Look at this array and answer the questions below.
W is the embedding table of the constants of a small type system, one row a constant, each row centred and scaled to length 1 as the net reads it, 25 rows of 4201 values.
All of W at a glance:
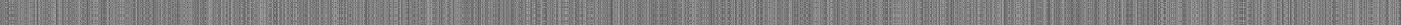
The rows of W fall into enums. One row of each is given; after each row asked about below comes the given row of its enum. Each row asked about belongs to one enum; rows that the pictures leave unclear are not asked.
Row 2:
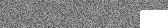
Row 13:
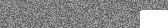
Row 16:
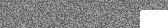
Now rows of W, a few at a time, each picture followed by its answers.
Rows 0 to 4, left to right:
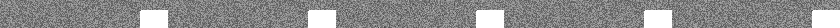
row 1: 13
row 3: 13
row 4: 16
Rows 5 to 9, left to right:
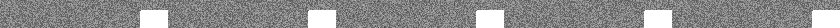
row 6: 16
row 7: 2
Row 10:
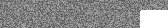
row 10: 16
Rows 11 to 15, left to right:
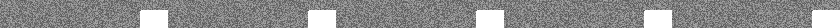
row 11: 13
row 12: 13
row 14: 16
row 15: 16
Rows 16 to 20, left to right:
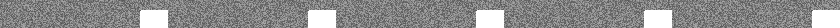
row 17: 13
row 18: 13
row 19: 13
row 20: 16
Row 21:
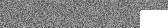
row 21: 2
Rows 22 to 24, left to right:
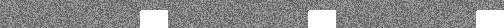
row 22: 13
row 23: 16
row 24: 13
